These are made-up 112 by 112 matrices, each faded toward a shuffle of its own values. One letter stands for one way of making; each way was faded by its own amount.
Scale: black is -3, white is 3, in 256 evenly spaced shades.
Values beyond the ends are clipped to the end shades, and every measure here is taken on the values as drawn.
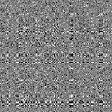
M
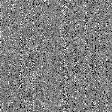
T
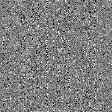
T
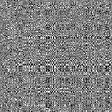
M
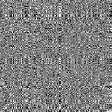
M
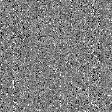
T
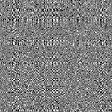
M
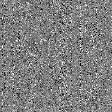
T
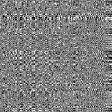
M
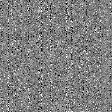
T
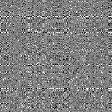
M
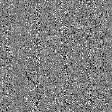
T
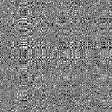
M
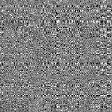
M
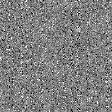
T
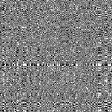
M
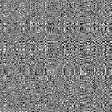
M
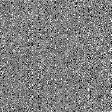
T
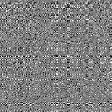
M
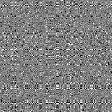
M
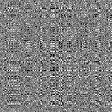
M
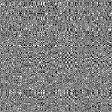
M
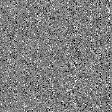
T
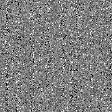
T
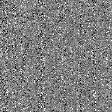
T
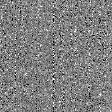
T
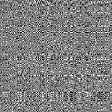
M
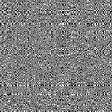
M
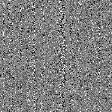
T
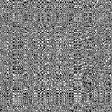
M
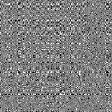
M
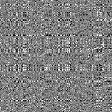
M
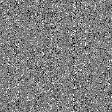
T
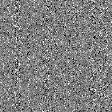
T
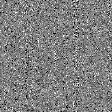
T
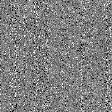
T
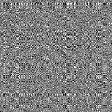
M
